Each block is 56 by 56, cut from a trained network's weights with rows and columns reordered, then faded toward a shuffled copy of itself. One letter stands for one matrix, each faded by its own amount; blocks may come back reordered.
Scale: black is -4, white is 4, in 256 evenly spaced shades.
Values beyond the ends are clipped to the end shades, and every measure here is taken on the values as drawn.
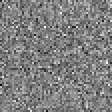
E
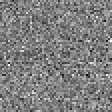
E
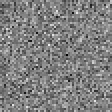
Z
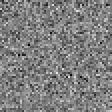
Z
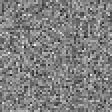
Z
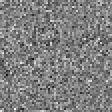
E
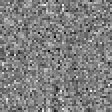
Z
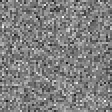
Z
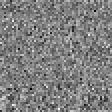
Z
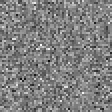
E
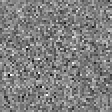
E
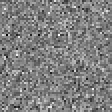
E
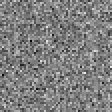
Z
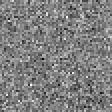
Z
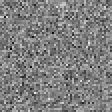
Z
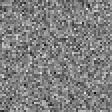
Z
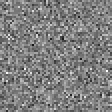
E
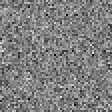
E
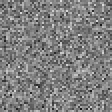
Z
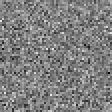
E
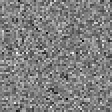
E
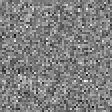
E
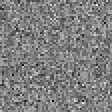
E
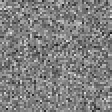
Z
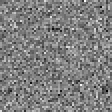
E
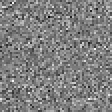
E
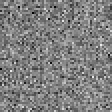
Z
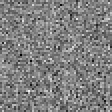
Z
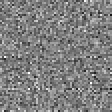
E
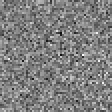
E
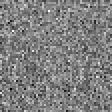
Z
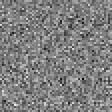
E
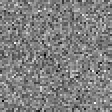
Z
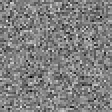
E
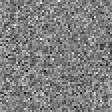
E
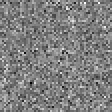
E
